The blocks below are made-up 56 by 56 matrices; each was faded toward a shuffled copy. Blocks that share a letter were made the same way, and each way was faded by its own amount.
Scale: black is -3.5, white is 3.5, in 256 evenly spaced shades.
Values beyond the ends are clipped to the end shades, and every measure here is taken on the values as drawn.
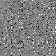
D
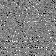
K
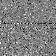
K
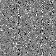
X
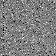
X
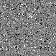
K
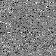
K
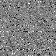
K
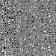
X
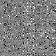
D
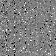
X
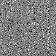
X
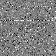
K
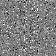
X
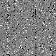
X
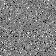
K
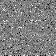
K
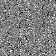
X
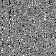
X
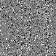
X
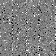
D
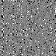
D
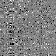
D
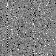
X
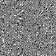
X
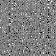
D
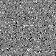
K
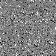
K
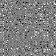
D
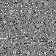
K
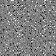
D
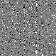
X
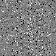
X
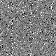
X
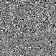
K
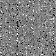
X
